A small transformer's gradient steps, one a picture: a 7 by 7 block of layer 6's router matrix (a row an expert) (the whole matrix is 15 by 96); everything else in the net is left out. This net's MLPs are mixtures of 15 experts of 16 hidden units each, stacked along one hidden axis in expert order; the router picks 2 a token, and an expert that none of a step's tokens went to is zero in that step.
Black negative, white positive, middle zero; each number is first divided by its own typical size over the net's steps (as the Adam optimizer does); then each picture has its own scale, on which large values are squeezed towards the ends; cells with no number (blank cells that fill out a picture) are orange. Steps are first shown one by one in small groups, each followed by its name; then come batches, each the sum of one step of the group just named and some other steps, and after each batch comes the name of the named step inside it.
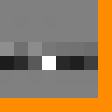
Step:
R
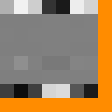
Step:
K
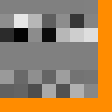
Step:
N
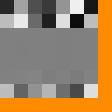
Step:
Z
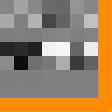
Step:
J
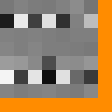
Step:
Z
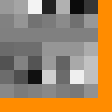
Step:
Z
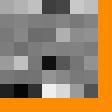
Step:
Z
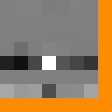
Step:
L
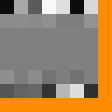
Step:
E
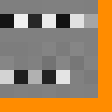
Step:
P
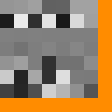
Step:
P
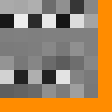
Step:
P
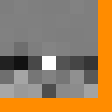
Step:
L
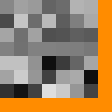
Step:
E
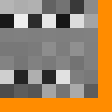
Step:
P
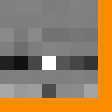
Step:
L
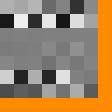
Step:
P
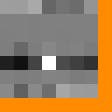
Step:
L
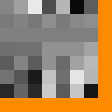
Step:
E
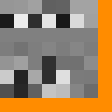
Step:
P
